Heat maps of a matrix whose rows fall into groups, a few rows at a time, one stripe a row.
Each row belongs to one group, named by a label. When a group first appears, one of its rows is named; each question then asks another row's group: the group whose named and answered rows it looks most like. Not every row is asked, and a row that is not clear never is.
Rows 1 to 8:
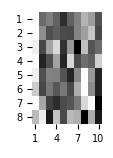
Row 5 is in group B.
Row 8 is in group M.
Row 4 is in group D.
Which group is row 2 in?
B
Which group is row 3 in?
D
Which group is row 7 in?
B
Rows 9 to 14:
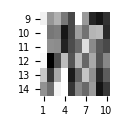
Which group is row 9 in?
M
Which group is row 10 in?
B
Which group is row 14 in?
D
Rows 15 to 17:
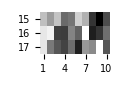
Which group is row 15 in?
M
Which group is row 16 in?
M
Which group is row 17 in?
B
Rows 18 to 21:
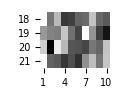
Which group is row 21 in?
B
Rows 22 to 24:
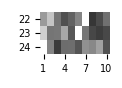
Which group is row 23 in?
M
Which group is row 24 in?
B
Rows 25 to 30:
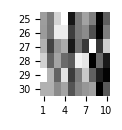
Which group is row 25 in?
D
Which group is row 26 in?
D
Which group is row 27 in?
D
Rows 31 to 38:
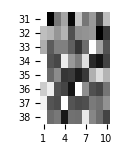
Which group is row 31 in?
D
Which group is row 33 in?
B
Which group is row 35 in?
B
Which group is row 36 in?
M
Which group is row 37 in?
D
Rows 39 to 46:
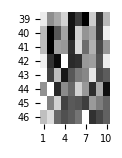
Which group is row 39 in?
D
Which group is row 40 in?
D
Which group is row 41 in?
D
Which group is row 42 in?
D
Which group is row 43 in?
B
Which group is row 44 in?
M
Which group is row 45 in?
B
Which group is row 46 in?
M
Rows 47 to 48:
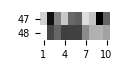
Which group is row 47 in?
D
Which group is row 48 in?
B
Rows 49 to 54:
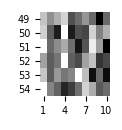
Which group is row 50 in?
D
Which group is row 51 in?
B
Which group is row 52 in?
D
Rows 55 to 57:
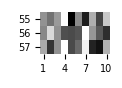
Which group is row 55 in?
D
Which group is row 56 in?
M
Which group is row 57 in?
D
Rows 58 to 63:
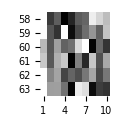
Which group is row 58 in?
B
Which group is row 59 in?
D
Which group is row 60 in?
M
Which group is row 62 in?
B
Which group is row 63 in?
M
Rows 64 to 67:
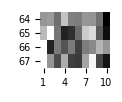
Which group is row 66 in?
B
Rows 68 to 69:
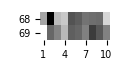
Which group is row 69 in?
D
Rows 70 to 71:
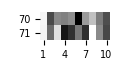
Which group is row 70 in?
B
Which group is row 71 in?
B
